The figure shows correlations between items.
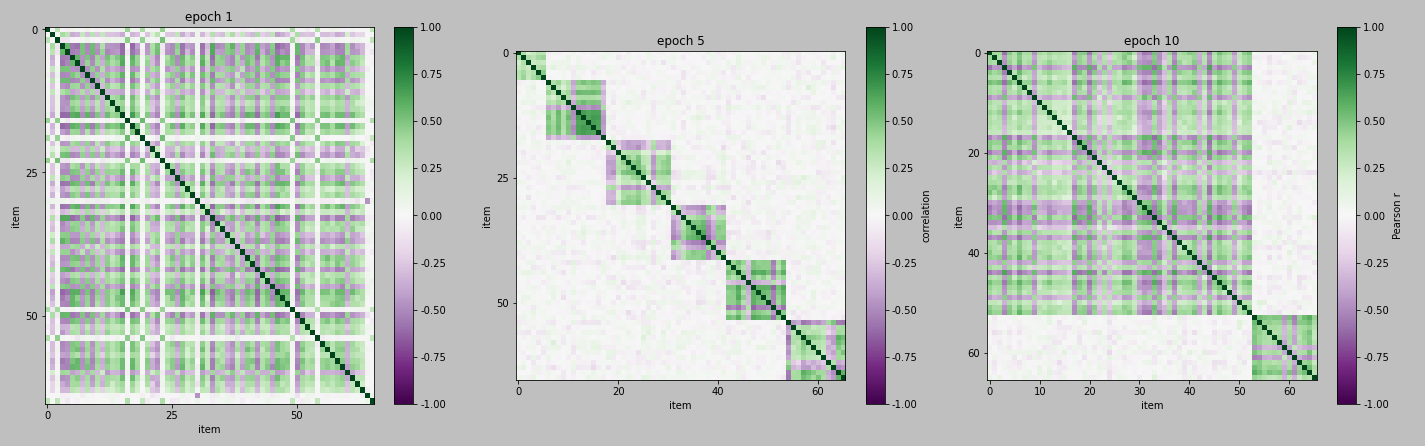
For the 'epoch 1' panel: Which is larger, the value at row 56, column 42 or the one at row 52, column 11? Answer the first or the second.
the second
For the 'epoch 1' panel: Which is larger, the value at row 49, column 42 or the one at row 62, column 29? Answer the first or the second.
the second
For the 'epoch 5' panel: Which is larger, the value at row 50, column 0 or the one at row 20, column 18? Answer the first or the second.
the first
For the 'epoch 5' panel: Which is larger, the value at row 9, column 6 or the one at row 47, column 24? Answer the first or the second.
the first
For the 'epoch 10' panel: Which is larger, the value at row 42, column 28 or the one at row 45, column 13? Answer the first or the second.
the second
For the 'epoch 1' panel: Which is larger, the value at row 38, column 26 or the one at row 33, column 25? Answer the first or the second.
the first
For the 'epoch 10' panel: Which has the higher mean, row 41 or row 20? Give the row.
41
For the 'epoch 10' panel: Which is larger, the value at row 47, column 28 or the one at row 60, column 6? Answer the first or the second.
the first
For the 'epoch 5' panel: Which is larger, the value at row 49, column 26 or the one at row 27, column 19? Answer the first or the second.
the second
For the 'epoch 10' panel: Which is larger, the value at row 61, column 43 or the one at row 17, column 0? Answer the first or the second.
the first
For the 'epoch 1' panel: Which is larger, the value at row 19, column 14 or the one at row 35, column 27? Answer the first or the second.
the second
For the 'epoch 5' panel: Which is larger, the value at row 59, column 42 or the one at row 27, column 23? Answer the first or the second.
the first
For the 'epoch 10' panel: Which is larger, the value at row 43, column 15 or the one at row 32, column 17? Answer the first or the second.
the second
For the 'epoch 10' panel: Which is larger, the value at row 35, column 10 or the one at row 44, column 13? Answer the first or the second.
the first
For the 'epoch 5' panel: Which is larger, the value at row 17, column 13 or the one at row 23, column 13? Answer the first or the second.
the second
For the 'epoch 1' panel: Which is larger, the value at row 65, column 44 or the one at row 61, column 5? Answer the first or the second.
the second
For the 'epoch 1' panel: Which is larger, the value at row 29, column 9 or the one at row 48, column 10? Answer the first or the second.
the second
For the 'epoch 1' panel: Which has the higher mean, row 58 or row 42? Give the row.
58
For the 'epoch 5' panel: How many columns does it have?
66
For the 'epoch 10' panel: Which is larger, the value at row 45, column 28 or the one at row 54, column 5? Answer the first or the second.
the first
